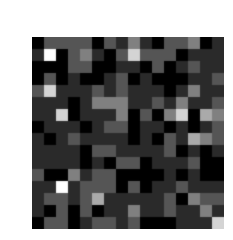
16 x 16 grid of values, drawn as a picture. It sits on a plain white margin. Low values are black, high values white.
Neither half mirrors the other. No row or column stands out. There is no seam. The texture is fine-grained noise. Overall the values sit about 20% of the way up the scale.
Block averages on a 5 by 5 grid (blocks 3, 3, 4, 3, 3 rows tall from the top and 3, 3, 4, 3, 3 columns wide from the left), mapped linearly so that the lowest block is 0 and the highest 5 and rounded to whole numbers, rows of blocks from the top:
23322
31313
21224
33110
22215
